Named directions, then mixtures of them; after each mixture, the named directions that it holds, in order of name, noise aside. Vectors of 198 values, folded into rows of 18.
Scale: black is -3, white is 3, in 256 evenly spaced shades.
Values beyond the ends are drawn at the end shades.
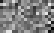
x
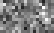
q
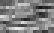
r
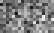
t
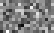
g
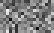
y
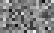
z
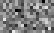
g, q, z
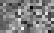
t, x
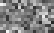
g, q, x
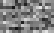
q, r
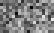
t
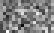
g, t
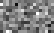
g, r, x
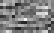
r, x
